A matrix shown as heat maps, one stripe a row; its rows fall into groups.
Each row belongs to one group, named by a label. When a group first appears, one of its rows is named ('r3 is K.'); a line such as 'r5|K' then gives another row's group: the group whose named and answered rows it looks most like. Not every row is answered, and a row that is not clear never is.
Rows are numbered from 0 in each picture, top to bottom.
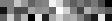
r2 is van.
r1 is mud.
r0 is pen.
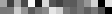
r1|pen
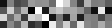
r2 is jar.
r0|mud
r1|van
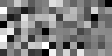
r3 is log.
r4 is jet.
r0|pen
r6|jar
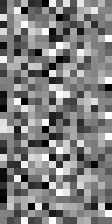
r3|log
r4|jar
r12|pen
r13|mud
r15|log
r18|jet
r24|mud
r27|mud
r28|log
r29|van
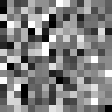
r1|log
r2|jar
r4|van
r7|jar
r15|pen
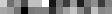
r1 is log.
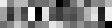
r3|pen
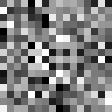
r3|jet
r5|mud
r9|jar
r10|mud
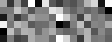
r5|mud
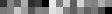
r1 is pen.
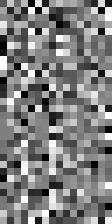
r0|van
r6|log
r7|mud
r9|jet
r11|log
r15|van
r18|pen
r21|pen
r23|jet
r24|log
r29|pen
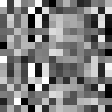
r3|van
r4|pen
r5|van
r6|log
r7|pen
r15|van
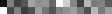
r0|mud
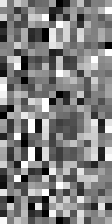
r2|jar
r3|mud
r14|jar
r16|log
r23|jet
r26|mud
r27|jar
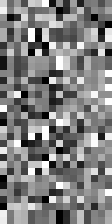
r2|jet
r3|pen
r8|mud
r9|mud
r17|mud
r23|jar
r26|mud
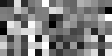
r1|pen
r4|log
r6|jar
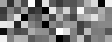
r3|jet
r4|mud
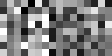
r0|van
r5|jar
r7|jar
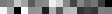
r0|pen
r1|jet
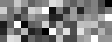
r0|pen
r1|jar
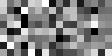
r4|jet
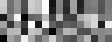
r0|jar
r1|jar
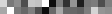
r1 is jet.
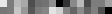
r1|pen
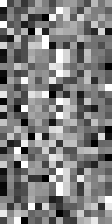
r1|mud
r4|van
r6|jar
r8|mud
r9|pen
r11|log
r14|mud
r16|mud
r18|pen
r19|van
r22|pen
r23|jet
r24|mud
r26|mud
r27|mud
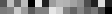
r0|van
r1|pen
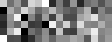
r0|jar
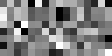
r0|van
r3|jet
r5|pen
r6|mud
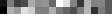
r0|mud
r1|log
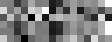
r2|van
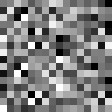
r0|pen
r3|pen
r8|mud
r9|jet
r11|pen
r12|mud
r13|van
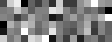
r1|pen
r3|log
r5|jar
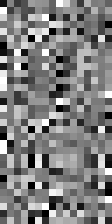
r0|mud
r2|jar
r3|pen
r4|jar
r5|van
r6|log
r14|mud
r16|pen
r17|jar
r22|van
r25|log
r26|van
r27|pen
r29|jar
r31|van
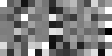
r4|pen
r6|jar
